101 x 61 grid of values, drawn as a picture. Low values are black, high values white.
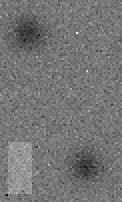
Odd rows or columns: none. Dips: two. Histogram: heavy tails on both sides. Odd patch: higher, in the bottom left. Stripes: none. Ninth with the highest average: bottom left.
